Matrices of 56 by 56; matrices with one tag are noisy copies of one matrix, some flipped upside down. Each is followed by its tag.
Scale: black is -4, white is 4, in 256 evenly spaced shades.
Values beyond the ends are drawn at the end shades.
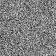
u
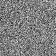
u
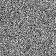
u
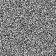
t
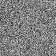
u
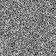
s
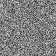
s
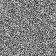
s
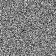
t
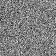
u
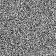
u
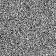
u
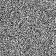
u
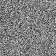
u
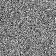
u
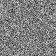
s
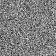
u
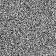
u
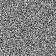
t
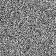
u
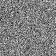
u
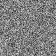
s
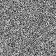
s
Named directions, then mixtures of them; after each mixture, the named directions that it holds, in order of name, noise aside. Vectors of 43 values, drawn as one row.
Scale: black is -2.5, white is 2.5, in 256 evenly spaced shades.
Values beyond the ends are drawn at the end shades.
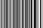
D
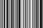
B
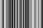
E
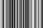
E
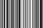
B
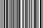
B, D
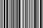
B, D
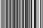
D, E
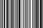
B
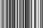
D, E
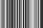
B, E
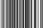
D, E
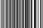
D, E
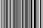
D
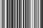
B, E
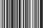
B, E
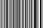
B, D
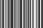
D, E
